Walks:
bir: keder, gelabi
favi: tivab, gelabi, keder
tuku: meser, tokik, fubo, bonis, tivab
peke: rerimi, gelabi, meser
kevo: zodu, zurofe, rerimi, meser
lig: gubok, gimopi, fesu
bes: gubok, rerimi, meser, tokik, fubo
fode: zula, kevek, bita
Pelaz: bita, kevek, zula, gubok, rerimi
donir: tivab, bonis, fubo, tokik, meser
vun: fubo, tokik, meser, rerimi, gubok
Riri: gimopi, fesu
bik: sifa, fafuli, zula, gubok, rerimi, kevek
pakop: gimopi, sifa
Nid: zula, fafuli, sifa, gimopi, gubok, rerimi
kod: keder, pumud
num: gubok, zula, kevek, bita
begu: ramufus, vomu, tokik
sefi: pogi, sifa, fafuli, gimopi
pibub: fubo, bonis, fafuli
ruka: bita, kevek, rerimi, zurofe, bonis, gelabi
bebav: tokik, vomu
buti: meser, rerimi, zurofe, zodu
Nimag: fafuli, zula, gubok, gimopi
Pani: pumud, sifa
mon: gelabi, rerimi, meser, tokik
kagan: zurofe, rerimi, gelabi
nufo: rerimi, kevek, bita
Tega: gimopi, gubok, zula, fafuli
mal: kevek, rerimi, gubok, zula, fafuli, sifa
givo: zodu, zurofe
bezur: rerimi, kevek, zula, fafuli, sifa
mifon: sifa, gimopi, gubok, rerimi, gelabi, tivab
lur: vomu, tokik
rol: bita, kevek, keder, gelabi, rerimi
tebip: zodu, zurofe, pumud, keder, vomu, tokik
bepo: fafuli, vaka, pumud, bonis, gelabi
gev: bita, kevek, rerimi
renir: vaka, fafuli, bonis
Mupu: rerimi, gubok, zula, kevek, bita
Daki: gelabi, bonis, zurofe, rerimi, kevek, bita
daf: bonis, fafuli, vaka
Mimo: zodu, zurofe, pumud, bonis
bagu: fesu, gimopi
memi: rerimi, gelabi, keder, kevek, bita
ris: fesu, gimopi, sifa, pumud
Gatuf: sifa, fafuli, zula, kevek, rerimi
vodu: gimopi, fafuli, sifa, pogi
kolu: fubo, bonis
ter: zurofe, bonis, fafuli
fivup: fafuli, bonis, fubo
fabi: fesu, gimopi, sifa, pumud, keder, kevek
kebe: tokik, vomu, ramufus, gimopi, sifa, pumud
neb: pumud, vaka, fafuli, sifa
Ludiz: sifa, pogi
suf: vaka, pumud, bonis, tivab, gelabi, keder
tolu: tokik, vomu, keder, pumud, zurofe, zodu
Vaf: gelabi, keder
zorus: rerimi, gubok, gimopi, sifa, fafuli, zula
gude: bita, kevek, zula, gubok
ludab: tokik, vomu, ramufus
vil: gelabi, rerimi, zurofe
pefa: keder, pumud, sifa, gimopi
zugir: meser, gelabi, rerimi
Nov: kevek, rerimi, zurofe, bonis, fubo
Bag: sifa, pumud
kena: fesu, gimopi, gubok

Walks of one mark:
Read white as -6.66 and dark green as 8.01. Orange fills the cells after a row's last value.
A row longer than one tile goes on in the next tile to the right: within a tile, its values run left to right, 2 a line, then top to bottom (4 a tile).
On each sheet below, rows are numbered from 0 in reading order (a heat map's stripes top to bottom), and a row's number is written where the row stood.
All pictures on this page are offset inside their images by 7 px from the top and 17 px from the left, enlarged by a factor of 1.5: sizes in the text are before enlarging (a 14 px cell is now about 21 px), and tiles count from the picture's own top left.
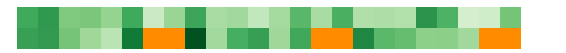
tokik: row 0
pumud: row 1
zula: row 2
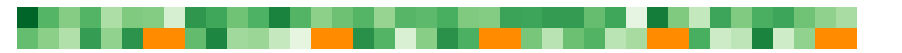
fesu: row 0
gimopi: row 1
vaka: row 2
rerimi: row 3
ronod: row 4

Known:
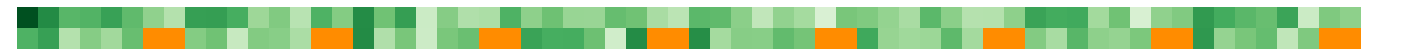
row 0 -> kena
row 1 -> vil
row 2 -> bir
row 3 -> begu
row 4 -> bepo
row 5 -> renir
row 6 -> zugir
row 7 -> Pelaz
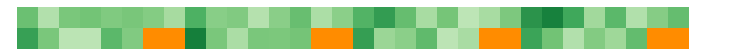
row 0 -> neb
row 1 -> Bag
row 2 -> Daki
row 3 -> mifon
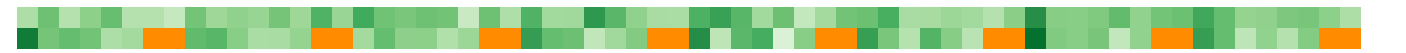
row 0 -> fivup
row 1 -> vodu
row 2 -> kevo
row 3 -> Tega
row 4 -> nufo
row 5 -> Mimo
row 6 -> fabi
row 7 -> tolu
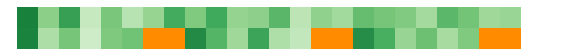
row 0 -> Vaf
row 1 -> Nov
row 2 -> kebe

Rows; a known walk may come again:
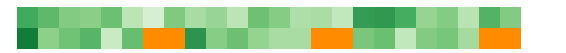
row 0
num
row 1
pibub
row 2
vil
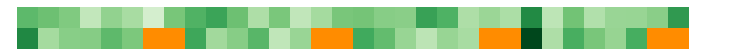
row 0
bepo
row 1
Daki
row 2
zorus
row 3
kod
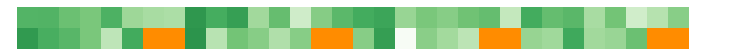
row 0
bes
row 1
rol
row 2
givo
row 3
peke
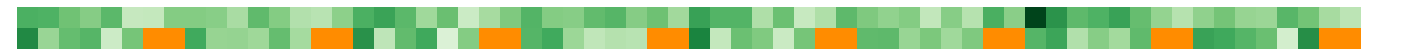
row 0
Mupu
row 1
renir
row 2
nufo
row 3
sefi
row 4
memi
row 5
Ludiz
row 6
kena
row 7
begu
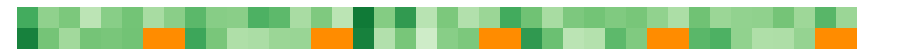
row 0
Bag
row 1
mal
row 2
Vaf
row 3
neb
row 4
vodu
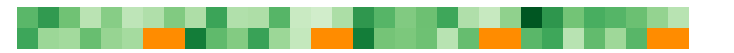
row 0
ruka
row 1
kolu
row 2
gude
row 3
lig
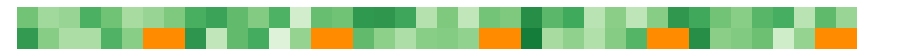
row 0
daf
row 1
gev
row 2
kagan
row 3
favi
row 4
bik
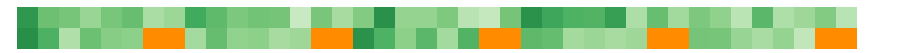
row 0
ris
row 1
kevo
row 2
tuku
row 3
Nid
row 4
ter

